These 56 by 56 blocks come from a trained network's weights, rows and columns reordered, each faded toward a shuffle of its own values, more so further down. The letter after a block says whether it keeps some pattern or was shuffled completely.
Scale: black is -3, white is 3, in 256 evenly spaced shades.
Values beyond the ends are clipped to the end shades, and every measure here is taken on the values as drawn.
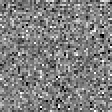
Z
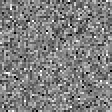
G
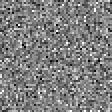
G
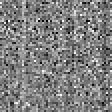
Z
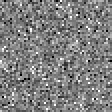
G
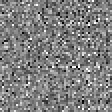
Z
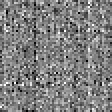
Z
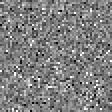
G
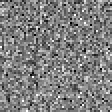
G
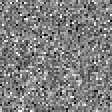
G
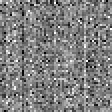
Z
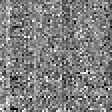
Z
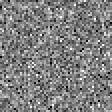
G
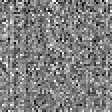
Z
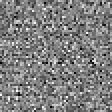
Z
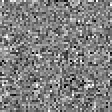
Z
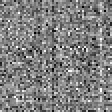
Z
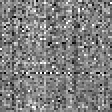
Z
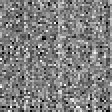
Z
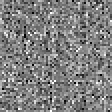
Z
